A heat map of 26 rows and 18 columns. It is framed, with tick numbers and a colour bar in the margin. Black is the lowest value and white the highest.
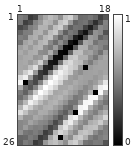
Lone odd cells: 5, each lower than its neighbours. Grain: diagonal, up to the right. Mirror symmetry: none.
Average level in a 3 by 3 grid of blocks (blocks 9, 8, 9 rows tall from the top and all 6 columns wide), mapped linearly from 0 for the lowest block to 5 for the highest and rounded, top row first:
210
354
234
